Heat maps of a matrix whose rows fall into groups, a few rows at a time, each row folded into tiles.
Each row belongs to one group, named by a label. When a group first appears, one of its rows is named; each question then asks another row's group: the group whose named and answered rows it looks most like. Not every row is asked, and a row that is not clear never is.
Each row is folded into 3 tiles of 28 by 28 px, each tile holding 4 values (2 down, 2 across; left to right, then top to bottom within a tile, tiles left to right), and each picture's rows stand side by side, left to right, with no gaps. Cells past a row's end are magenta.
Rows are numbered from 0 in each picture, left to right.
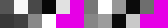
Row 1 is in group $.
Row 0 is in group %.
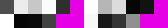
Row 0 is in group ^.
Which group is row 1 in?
$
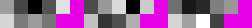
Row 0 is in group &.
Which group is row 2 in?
&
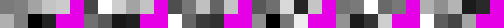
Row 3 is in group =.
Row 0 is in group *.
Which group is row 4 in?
=
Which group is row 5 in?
$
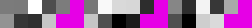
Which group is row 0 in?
=
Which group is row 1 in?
^
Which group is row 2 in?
=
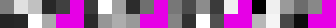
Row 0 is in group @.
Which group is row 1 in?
@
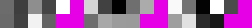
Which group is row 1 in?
&
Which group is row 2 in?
*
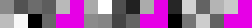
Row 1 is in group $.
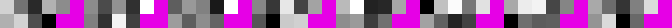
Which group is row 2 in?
%
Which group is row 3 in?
=
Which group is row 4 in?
$
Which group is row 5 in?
^
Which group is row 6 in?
@
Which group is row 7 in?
*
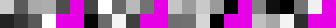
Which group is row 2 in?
@
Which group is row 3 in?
&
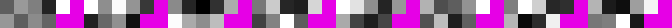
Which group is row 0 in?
%
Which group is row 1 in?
@
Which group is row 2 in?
&
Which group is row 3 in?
%
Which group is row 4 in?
$
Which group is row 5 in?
*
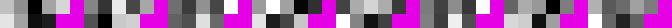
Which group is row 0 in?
*
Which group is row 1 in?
=
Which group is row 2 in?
%
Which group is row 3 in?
$
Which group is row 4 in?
^
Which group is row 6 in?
$
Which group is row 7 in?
*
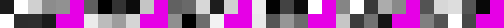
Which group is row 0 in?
^
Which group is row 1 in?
&
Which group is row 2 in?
=
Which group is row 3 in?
&
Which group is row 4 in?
^
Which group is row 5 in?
@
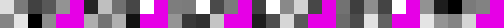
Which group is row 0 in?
*
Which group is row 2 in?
=
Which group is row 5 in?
&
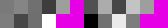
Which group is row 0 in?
=
